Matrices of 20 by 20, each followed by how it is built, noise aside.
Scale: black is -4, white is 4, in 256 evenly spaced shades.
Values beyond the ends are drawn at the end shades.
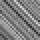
Toeplitz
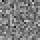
noise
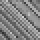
Toeplitz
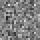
noise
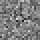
noise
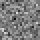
noise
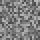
noise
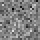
noise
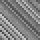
Toeplitz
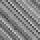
Toeplitz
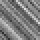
Toeplitz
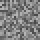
noise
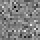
noise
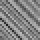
Toeplitz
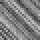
Toeplitz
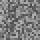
noise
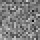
noise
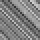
Toeplitz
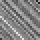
Toeplitz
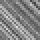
Toeplitz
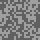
noise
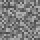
noise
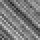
Toeplitz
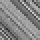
Toeplitz
